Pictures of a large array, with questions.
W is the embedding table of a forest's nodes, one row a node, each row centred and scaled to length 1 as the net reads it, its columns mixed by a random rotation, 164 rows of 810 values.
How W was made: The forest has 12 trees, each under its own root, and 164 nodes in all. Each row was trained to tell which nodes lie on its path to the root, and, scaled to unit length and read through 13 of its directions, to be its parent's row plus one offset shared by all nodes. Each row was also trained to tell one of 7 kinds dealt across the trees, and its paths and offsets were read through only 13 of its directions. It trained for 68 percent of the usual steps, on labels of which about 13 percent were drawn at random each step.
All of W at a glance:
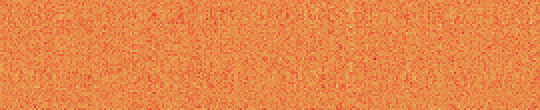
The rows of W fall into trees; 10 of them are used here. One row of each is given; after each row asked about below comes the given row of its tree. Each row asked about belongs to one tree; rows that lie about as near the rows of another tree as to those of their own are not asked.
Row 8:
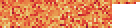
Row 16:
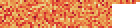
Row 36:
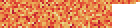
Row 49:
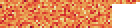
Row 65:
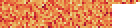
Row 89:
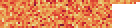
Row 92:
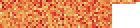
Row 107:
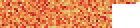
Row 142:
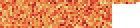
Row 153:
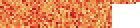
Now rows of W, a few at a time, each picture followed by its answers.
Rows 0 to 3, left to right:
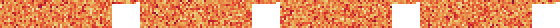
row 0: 92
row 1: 8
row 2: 49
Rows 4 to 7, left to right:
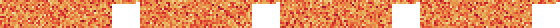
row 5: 65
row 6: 49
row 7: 92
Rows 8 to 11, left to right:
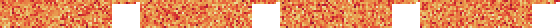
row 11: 107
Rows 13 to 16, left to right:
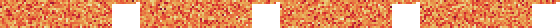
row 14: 153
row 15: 49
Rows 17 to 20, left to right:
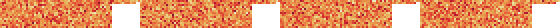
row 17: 153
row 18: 107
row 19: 8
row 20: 8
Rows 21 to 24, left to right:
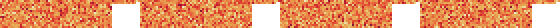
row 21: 16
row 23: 92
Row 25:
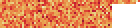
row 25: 153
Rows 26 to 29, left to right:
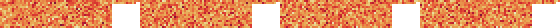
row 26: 142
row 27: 16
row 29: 65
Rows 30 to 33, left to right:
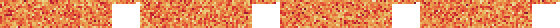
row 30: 65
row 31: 8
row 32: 8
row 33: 8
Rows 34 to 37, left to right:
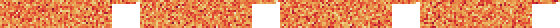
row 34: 8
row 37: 36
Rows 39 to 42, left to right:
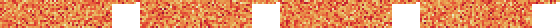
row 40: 142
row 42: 89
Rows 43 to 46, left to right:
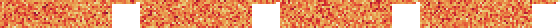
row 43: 65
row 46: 8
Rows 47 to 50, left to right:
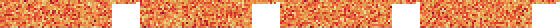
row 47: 65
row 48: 89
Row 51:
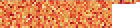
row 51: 92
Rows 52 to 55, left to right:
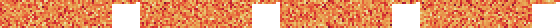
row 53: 107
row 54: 65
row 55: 92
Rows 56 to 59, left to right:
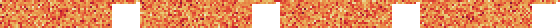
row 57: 92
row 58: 8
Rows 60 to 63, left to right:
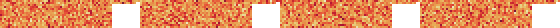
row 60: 89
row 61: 107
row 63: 16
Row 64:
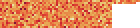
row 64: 107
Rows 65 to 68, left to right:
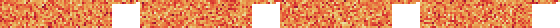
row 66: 107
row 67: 36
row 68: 36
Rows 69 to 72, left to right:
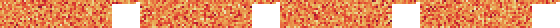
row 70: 49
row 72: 36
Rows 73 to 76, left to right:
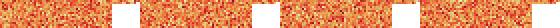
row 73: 107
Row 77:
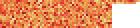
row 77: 49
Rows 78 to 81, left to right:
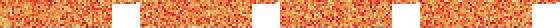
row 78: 8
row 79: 107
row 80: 107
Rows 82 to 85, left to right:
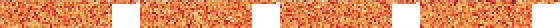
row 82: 65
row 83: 8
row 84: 65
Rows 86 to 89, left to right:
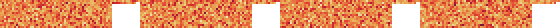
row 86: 92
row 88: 49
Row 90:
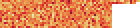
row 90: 89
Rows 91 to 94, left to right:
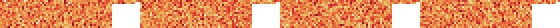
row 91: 92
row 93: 36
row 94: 107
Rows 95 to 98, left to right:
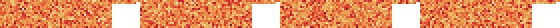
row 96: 107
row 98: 49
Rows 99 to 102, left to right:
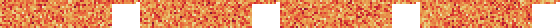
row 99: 92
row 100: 142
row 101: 142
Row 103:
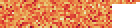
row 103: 49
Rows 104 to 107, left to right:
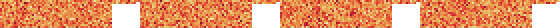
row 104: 107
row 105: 107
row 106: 153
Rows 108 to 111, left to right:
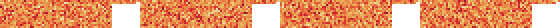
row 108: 49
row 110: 65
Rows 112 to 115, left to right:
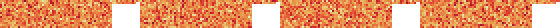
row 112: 65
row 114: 8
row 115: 65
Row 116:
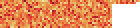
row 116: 65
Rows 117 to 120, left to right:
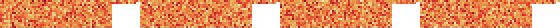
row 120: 65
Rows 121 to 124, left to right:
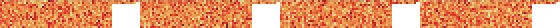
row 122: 8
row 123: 153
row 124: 107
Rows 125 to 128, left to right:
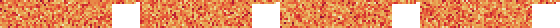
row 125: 92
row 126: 16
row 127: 142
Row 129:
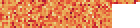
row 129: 153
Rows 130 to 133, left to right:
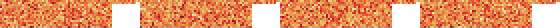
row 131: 142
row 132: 16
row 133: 49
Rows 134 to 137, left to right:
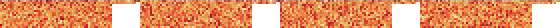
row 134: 92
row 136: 16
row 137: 89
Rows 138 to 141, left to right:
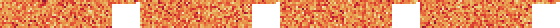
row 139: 92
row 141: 49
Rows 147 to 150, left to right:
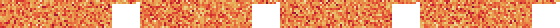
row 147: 49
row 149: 8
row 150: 65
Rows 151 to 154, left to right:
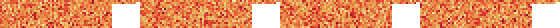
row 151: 16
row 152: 8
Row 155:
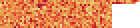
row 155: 92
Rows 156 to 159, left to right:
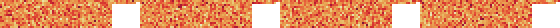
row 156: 65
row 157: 92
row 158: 36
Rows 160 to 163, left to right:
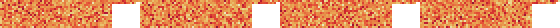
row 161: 92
